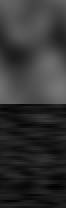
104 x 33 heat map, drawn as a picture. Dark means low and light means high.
It is made of 2 by 1 panels. Panel 1,1: low, smooth. Panel 2,1: very low, streaked across, faint in contrast.
